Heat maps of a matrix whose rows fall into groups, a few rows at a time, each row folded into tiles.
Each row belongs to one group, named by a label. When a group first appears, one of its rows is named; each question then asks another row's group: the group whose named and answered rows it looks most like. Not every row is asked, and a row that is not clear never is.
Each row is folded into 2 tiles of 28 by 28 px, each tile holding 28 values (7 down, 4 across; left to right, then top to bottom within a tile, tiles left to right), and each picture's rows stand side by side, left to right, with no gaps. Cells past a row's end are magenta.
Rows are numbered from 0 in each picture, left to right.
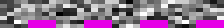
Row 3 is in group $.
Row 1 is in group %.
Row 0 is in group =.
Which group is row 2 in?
%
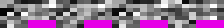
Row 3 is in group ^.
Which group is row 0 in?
^
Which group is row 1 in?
=
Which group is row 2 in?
^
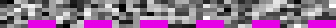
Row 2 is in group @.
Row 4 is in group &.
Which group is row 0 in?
=
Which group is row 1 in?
&
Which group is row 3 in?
$
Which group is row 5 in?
%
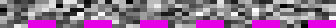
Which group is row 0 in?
&
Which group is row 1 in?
$
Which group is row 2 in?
&
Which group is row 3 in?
%
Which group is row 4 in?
=
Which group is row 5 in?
$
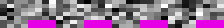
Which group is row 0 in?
%
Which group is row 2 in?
^
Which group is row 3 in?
&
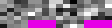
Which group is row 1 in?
%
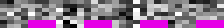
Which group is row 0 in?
=
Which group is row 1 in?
@
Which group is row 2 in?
@
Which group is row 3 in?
^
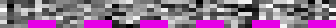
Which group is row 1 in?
^
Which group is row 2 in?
$
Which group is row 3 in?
$
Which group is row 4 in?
$
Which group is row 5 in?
$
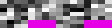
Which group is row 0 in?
&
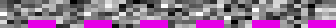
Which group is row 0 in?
@
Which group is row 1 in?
&
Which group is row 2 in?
^
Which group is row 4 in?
&
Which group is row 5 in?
@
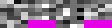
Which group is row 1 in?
&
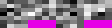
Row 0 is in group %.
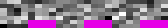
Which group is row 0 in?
$
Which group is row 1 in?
^
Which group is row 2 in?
^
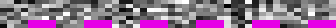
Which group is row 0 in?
^
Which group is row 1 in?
^
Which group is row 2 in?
@
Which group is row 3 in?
$
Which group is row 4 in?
@
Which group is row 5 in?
=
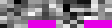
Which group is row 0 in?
%
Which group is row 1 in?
@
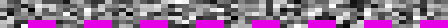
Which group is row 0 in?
@
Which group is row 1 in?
=
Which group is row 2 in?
=
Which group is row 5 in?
%
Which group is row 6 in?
&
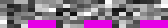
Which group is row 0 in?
@
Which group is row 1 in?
%
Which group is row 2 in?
^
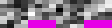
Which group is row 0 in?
&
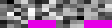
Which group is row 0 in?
=
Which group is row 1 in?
&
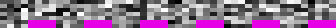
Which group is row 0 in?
@
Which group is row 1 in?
^
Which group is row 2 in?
$
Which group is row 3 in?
=
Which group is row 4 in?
$
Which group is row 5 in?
$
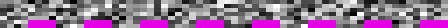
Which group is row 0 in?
^
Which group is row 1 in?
%
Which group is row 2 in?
%
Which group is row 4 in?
$
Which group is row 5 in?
@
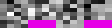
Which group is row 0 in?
=
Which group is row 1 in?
@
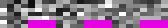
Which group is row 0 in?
@
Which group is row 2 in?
^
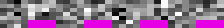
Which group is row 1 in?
=
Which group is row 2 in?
%
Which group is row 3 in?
^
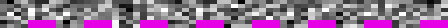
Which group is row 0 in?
=
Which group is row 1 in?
&
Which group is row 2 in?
@
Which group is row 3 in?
=
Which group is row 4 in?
%
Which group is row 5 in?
&
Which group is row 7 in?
^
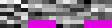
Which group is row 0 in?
$
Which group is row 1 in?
$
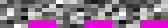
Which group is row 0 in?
&
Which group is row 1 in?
$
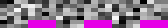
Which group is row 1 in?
&
